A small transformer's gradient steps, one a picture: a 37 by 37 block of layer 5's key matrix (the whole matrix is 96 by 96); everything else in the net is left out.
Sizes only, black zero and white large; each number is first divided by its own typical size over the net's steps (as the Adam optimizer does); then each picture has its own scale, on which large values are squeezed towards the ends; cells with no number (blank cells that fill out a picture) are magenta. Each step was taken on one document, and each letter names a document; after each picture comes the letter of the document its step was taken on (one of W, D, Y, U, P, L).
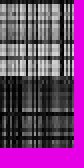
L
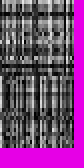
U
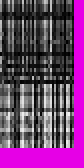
U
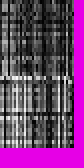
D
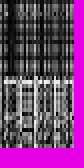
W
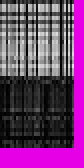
L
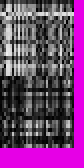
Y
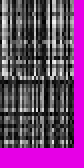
D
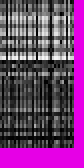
L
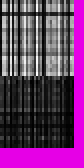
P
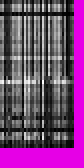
P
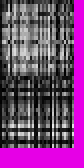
Y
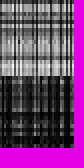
L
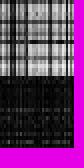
Y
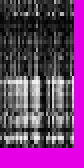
W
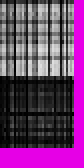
Y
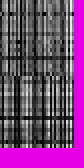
W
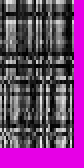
U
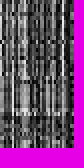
D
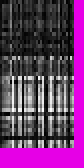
D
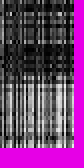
W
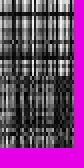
U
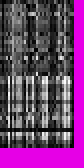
P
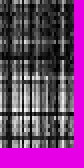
D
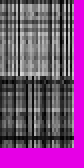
L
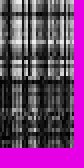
U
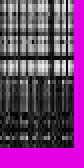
W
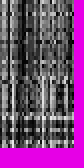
U
